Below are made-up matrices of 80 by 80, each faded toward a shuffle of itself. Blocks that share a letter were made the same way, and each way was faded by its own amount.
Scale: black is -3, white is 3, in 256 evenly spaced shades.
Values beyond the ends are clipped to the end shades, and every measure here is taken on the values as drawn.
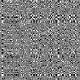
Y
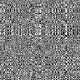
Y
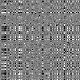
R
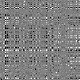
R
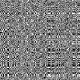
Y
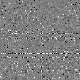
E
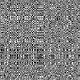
Y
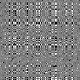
R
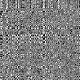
Y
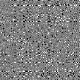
E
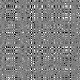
R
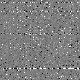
E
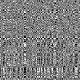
Y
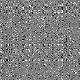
E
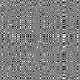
R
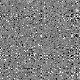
E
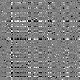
R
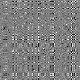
R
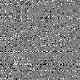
E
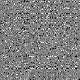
E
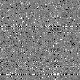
E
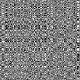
Y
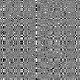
R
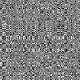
Y
